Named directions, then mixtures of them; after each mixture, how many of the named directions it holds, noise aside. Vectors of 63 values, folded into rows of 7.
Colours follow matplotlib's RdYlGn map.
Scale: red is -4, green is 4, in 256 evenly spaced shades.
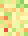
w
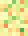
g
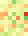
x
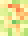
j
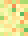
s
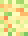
two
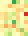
three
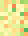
one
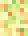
one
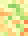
three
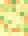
three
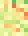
three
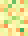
one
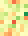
two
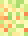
two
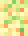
one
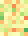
three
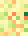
one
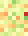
one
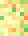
one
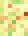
three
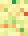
three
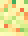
three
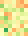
one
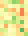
three
